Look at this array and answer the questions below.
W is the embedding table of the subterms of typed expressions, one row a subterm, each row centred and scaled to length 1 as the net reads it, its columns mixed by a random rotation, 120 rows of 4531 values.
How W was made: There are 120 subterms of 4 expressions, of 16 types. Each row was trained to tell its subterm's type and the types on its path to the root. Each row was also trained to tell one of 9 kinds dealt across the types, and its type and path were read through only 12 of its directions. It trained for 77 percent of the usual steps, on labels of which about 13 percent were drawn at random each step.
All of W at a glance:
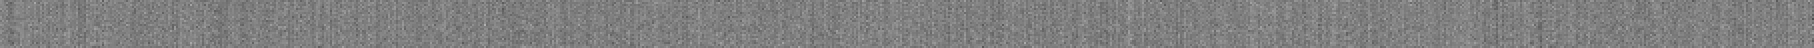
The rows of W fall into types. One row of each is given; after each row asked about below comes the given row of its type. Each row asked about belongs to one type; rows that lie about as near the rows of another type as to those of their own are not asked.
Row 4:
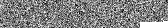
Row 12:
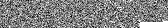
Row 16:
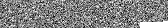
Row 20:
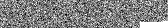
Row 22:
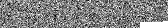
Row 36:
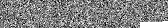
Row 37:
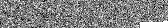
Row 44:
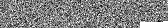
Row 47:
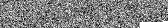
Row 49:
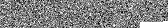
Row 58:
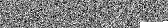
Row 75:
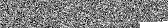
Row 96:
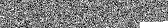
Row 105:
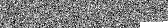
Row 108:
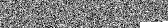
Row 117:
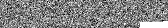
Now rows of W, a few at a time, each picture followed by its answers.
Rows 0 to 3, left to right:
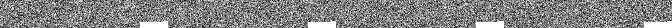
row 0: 96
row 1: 47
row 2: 44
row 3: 4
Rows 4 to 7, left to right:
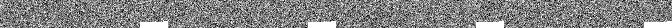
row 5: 117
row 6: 16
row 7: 105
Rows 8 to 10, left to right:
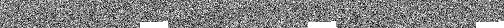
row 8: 22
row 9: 12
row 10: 47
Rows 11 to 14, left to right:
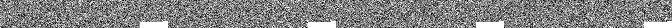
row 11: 96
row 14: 36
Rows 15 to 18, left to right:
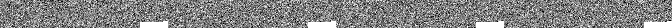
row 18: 105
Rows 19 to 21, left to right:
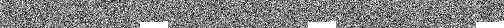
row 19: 4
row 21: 16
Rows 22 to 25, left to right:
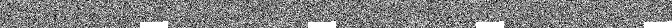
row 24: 16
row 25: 96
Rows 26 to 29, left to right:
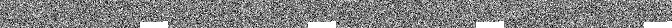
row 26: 22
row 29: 12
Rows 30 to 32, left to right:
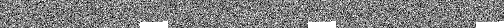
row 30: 16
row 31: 44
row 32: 117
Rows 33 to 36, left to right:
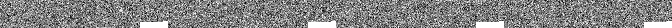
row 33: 22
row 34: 58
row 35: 75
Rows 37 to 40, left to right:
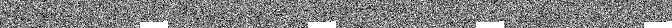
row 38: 49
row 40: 108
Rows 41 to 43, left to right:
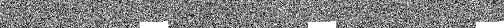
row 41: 20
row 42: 96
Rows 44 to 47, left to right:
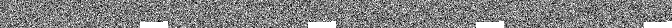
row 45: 44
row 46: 47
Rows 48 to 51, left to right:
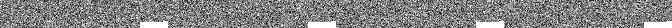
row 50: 58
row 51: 108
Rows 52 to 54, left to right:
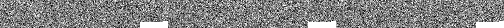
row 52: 22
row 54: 49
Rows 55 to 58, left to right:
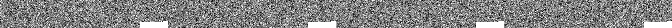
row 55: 4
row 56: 37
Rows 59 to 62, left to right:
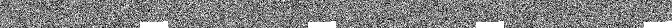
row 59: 44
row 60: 22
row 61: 47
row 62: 20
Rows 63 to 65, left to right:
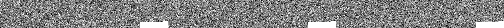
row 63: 105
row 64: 108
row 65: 36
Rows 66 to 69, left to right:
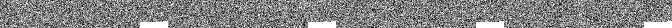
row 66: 117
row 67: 49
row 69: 58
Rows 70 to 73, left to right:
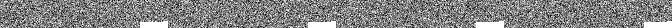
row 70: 37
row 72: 44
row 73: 58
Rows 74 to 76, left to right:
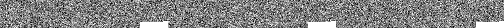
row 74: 75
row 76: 12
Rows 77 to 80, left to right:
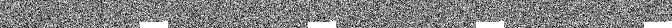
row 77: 20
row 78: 20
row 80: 75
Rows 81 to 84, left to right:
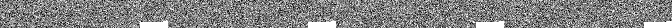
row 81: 16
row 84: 108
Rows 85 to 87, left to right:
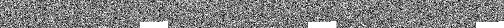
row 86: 22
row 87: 108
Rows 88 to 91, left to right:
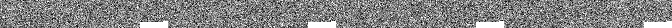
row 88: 47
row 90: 4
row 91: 12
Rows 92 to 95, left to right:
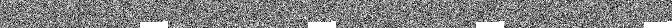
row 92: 22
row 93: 105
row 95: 96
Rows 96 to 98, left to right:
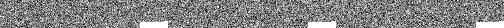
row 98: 4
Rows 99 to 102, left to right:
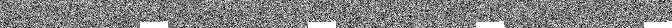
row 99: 4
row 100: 16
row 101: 105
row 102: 47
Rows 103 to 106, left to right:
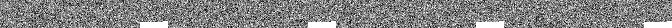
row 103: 108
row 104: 105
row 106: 75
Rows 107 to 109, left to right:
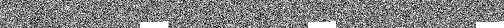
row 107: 75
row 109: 44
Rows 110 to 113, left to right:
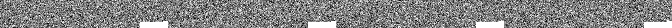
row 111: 4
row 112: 96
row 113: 47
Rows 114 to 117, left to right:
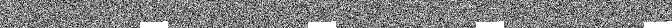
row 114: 108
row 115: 105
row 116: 96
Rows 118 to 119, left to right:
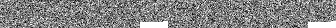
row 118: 37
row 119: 20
